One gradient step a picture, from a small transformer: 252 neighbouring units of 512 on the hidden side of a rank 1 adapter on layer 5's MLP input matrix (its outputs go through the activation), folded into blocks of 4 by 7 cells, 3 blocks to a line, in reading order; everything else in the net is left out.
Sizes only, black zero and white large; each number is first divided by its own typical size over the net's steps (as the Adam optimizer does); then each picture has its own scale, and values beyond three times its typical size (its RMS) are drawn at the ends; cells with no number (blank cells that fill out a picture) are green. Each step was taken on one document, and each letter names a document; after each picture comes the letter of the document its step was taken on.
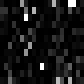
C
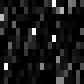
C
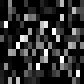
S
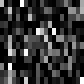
S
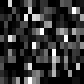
S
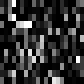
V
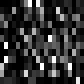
S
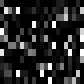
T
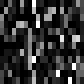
V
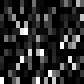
V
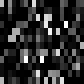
V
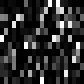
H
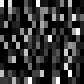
S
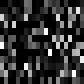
H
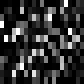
V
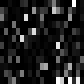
C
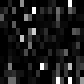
C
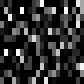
V
